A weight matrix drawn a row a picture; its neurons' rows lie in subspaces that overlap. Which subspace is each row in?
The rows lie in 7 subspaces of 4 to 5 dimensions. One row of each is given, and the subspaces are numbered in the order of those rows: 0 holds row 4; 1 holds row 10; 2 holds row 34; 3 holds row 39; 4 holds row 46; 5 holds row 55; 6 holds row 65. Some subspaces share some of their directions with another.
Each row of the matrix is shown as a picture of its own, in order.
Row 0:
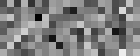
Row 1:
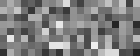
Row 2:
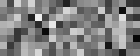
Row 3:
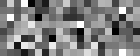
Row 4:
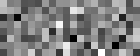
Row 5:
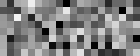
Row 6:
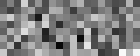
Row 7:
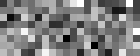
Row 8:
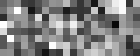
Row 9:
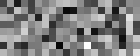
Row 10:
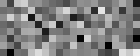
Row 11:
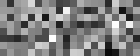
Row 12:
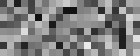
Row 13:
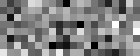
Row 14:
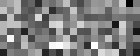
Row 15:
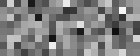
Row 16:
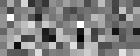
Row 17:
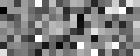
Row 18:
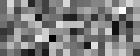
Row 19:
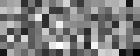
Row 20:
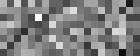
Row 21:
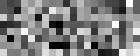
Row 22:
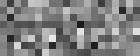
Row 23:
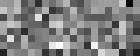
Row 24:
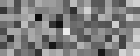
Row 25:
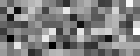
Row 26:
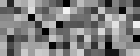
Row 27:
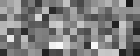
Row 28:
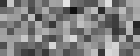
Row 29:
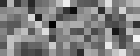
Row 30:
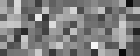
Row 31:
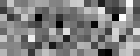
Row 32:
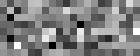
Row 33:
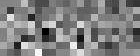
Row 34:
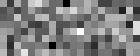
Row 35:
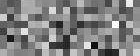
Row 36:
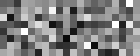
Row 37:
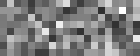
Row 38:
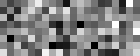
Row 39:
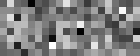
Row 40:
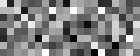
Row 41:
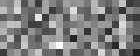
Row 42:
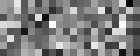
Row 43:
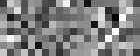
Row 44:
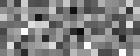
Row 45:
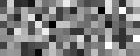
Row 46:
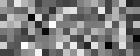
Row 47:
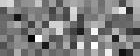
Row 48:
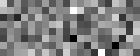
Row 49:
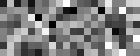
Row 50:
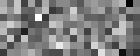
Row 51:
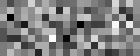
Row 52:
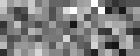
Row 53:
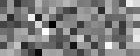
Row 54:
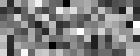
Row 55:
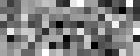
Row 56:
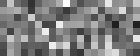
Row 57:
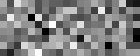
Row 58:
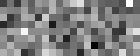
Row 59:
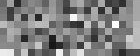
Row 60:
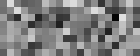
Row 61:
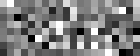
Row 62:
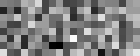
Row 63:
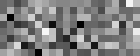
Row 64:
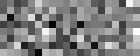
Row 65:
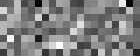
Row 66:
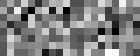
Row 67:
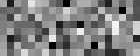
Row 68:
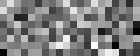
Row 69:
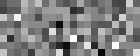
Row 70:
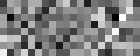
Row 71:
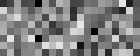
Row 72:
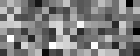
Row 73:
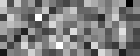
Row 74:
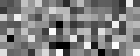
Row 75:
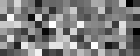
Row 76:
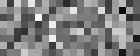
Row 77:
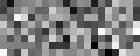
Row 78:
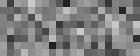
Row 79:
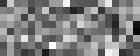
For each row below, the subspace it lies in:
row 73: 5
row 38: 3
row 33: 1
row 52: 6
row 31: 5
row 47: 6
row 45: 3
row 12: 4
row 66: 3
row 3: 4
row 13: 1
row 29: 6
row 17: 6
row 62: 5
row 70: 5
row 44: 2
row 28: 0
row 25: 4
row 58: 5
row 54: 2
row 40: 0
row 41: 5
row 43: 5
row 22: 1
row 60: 5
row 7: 5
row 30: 0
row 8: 6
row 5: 0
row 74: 0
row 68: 6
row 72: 1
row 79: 0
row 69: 0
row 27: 0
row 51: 2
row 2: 0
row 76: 3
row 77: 6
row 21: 6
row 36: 2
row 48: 0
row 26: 3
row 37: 5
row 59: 1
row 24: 5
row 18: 4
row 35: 2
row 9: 4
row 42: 5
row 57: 1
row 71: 6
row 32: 4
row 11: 2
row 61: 6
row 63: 2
